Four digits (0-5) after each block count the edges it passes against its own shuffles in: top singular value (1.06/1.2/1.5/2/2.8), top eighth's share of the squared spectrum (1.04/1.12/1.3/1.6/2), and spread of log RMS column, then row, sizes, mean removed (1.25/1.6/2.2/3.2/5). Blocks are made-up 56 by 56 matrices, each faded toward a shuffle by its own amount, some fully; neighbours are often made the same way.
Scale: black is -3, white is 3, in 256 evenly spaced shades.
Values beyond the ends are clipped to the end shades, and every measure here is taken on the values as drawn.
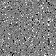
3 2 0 0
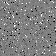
0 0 0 0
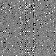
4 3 2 1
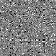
3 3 1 1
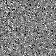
2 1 0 0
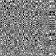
4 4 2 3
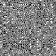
4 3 1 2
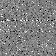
2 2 0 1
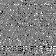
3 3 0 2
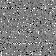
2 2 0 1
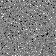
1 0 0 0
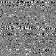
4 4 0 3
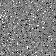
1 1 0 0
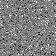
0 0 0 0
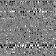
4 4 1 3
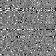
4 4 0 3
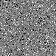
0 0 0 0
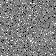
0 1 0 0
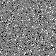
0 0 0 0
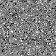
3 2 0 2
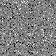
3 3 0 1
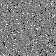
0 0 0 0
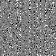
1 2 3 0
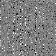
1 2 3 0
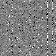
2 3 3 0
